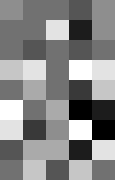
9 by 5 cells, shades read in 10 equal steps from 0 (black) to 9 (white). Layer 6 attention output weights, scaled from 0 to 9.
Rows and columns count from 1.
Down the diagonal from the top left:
5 4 4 9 7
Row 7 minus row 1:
3 -2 1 6 -5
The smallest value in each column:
3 2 3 0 0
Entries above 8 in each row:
0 0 0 1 0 1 1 0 0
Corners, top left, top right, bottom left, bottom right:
5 5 4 4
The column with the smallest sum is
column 4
